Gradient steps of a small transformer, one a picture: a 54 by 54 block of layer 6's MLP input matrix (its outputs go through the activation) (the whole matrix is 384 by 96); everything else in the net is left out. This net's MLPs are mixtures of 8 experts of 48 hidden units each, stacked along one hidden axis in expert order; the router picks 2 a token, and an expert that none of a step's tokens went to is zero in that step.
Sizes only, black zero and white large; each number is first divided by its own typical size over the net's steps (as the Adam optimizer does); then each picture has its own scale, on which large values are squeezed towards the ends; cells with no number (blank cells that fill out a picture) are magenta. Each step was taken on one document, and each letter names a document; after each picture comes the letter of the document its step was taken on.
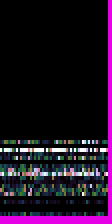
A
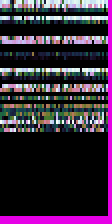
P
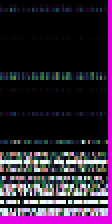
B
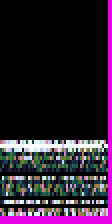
B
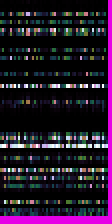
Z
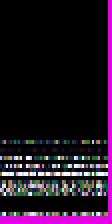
A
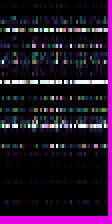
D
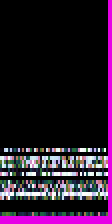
A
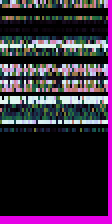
P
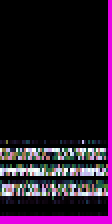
A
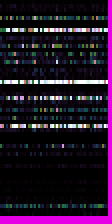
D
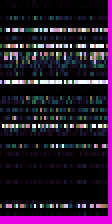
D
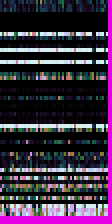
B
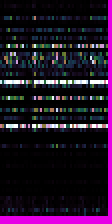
D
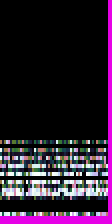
A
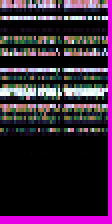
P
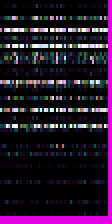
D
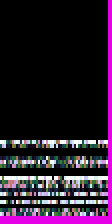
B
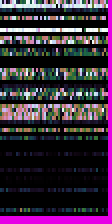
P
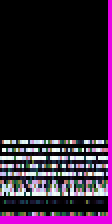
A
